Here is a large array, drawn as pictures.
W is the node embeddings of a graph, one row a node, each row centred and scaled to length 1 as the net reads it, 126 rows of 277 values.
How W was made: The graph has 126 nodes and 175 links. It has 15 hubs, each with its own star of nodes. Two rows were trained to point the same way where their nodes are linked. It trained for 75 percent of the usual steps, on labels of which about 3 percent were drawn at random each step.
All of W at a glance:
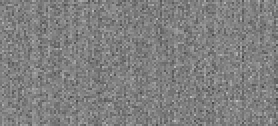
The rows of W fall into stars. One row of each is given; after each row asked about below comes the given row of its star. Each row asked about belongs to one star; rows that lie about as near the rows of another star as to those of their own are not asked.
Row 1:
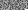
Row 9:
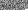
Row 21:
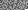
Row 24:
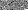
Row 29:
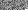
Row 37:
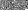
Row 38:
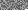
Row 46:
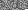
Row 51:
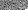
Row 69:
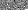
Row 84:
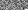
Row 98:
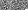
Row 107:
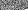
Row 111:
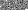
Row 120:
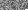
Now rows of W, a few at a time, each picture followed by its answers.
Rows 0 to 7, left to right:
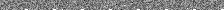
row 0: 84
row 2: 107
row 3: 21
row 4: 84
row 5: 111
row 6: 120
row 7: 38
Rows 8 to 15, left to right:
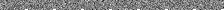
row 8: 38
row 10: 51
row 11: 29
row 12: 29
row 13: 9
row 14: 107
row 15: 21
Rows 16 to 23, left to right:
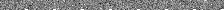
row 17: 29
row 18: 1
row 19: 9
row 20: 69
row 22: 46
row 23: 24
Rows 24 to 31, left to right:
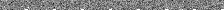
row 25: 107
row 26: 84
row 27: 51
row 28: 24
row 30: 46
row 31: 29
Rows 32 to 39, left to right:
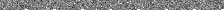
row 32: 24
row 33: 29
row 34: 9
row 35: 37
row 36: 111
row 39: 98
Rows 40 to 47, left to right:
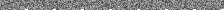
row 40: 84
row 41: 107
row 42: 69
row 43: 84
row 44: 120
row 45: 51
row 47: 9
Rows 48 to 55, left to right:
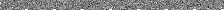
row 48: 98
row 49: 46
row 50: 24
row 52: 9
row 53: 9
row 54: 107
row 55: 46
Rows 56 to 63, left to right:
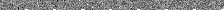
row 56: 69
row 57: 98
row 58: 1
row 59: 111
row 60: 51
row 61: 9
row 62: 107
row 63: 120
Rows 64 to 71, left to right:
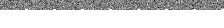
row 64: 37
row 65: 46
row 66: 9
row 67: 1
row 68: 98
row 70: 24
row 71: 51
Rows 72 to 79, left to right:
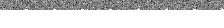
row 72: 9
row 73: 111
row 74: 111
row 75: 84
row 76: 9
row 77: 51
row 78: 29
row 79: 37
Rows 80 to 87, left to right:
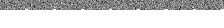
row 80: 51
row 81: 107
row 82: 51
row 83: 98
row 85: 24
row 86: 46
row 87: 1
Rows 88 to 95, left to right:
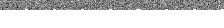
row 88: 37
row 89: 69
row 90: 120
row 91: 29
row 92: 69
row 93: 46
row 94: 29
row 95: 38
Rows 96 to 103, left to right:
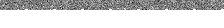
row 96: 107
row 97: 107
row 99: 37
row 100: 98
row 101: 98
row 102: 37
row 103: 111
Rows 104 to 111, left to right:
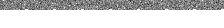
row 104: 46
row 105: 111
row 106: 29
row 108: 98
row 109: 51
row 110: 84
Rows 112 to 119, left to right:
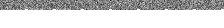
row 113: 84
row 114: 1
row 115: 37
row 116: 111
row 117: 24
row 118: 21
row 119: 120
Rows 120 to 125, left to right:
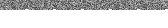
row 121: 46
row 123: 69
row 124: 111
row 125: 111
